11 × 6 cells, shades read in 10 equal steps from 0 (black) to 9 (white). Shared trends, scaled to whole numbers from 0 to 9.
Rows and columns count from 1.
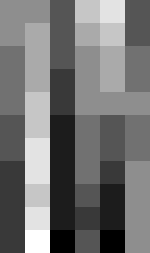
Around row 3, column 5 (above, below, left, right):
7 6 5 4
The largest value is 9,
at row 11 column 2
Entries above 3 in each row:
4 4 5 5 5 3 3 3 2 2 2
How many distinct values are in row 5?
4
